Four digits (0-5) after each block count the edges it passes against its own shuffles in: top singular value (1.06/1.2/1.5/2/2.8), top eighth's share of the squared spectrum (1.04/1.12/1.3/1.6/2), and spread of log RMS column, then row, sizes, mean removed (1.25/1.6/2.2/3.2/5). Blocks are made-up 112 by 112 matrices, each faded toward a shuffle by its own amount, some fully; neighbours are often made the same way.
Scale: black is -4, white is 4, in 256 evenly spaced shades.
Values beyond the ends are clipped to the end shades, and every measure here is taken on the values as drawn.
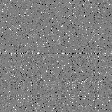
4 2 1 1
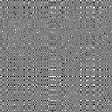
5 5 3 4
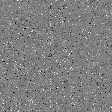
1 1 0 0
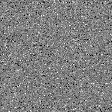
0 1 0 2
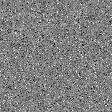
0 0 0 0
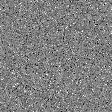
0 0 0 0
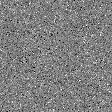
0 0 0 0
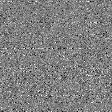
1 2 0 3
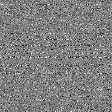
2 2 0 4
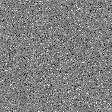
0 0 0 0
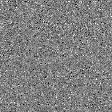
1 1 0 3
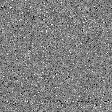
1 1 0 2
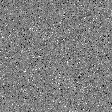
1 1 0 0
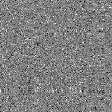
4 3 1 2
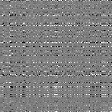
5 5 3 4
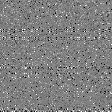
4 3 1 3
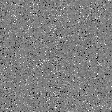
1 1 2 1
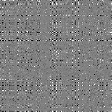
5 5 3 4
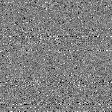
2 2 0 3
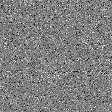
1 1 0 2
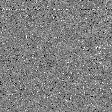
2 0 0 2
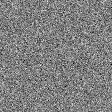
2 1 0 0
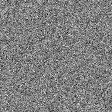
1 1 0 0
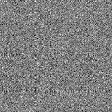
4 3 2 2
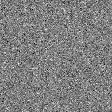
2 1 0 0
